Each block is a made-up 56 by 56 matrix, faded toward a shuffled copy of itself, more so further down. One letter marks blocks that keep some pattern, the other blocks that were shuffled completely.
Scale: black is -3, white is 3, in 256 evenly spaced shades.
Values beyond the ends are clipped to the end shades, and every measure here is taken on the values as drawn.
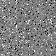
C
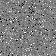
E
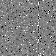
C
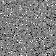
C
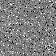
C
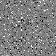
C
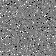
E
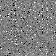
C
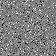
E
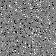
C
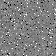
E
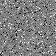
E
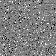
C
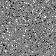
E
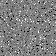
E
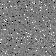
E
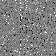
C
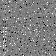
C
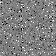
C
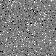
C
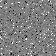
E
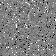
C
